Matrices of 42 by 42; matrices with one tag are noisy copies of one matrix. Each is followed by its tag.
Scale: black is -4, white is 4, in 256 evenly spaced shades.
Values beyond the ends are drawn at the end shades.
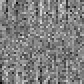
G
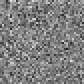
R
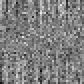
G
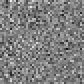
R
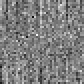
G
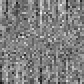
G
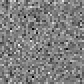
R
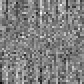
G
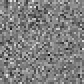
R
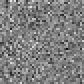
R
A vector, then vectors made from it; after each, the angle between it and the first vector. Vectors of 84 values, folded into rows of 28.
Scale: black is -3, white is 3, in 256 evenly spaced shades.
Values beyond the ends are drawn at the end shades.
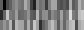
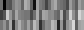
nearly parallel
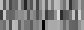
orthogonal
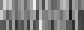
nearly opposite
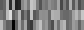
orthogonal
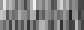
nearly opposite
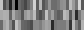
orthogonal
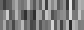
partly aligned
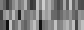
partly aligned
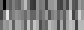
nearly parallel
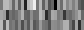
partly opposed
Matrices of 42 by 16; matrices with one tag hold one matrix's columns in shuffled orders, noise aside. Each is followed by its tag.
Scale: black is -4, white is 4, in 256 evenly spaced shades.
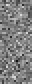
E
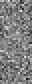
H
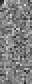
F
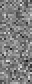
E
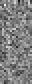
F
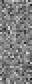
H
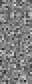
E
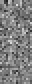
F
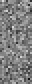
H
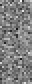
H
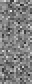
H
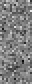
H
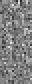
F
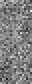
H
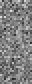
H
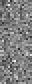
E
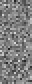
E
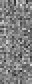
F
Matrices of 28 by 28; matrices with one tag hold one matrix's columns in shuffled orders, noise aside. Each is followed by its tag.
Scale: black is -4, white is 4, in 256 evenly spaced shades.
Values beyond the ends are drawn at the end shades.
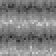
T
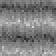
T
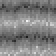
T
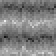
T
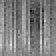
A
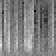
A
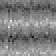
T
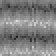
T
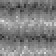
T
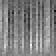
A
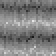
T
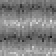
T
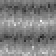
T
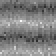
T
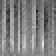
A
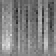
A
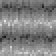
T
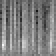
A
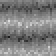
T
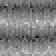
T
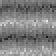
T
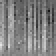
A
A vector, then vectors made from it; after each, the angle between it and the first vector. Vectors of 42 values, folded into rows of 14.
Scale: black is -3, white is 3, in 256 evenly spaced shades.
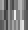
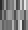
orthogonal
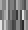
partly opposed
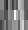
nearly parallel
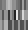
partly opposed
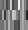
partly aligned
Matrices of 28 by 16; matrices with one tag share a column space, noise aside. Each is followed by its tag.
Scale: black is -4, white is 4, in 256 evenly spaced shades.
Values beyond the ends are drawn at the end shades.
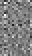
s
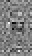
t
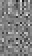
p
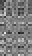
p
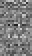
s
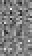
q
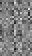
q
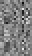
q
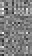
p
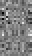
q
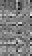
p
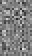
q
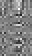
p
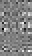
t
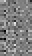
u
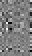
t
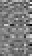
s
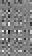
u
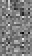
p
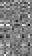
s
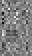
q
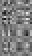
q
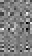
t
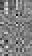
p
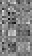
q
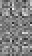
p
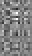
q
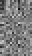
p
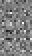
u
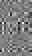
t
